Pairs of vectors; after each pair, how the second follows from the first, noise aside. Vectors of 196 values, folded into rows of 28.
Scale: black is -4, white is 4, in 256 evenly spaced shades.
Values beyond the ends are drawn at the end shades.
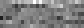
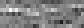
wrapped around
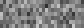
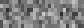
shuffled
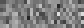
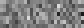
negated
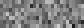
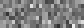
negated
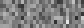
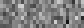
negated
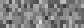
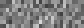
sign-scrambled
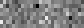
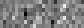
shuffled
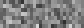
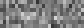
shuffled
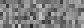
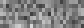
sign-scrambled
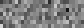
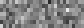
sign-scrambled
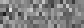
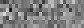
negated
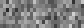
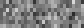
negated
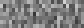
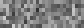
shuffled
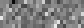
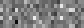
shuffled
